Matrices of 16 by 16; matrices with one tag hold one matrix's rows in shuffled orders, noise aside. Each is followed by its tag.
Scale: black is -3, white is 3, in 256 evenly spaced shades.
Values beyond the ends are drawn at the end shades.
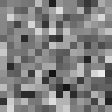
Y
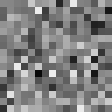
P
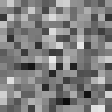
Y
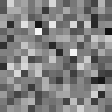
P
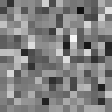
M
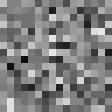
Y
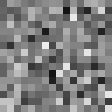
M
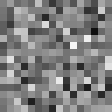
M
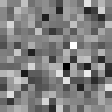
M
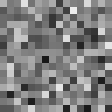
M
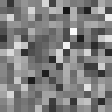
M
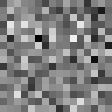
P
